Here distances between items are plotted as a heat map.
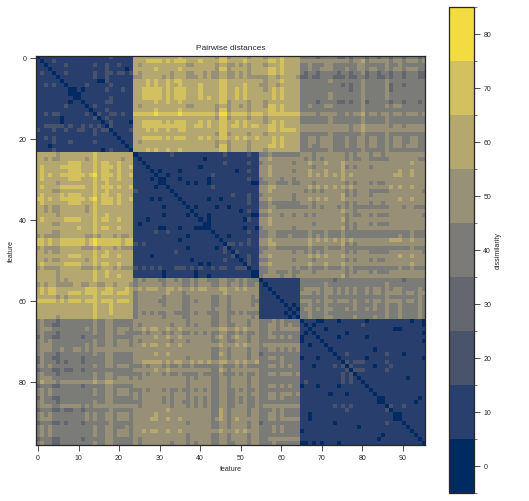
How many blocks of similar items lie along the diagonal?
4
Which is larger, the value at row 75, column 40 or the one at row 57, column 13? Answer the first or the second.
the second
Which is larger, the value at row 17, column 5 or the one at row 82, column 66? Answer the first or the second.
the first
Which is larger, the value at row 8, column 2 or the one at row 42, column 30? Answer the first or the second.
the first
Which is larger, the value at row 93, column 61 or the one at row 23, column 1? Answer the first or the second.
the first
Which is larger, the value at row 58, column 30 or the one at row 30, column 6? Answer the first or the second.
the second
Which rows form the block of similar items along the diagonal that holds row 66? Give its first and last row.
65 to 95
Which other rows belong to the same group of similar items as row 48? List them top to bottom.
24, 25, 26, 27, 28, 29, 30, 31, 32, 33, 34, 35, 36, 37, 38, 39, 40, 41, 42, 43, 44, 45, 46, 47, 49, 50, 51, 52, 53, 54
